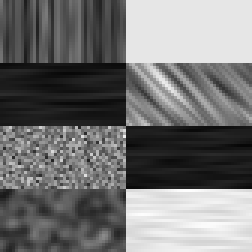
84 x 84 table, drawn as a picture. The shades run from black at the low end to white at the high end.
The table splits into 4 rows of 2 panels. Panel 1,1: low, streaked downward. Panel 1,2: very high, flat. Panel 2,1: very low, streaked across, faint in contrast. Panel 2,2: middling, slanting down to the right, strong in contrast. Panel 3,1: middling, fine-grained, strong in contrast. Panel 3,2: very low, streaked across, faint in contrast. Panel 4,1: low, blotchy. Panel 4,2: very high, streaked across, faint in contrast.
